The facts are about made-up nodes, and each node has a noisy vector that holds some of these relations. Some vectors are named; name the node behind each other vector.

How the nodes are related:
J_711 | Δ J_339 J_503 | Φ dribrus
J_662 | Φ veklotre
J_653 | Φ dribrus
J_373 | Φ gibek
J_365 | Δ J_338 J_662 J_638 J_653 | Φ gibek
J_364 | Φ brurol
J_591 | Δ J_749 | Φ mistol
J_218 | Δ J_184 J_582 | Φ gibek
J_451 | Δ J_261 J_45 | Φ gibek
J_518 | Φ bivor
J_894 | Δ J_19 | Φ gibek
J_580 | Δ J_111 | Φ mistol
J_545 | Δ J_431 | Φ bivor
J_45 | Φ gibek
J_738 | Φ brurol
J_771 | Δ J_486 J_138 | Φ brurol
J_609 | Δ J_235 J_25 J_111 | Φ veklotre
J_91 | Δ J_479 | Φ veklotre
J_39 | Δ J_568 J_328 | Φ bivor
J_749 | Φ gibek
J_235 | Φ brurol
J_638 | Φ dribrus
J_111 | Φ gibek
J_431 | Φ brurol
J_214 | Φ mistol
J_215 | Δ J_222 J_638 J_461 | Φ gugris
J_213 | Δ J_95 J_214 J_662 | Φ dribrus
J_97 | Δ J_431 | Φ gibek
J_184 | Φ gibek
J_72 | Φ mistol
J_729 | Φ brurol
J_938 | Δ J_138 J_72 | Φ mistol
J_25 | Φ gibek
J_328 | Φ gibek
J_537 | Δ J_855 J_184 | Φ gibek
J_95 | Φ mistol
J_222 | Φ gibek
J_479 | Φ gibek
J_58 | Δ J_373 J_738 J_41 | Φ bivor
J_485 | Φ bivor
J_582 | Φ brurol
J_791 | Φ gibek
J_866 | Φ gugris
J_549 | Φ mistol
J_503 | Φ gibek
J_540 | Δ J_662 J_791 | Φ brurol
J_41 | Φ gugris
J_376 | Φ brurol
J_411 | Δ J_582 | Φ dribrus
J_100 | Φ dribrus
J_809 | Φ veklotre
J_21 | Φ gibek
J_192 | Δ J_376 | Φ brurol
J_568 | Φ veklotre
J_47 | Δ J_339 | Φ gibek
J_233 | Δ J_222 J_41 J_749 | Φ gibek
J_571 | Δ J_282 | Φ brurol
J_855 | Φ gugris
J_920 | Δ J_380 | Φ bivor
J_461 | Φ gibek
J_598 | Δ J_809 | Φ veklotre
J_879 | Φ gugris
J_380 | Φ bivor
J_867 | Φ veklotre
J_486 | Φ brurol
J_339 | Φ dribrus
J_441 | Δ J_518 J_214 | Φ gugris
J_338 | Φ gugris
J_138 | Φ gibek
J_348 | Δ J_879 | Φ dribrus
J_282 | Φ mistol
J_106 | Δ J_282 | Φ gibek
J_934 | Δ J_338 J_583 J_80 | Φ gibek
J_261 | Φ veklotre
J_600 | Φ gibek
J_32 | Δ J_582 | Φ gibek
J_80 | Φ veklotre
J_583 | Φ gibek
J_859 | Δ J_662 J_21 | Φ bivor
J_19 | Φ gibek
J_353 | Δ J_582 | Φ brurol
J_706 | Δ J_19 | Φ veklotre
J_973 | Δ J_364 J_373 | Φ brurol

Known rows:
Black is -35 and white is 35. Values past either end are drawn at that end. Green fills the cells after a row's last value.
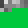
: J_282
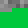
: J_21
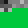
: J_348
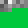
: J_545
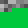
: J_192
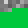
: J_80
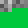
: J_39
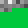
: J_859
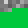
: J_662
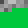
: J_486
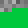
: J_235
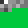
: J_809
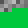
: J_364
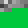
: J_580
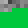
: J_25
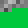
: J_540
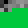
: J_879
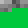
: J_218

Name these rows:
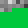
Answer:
J_518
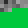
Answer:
J_45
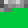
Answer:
J_938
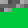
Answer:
J_706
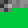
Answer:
J_866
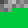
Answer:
J_431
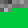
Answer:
J_479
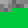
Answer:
J_106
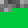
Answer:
J_894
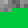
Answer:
J_184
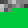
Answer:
J_376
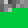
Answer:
J_568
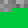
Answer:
J_138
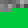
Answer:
J_503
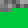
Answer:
J_47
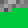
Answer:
J_729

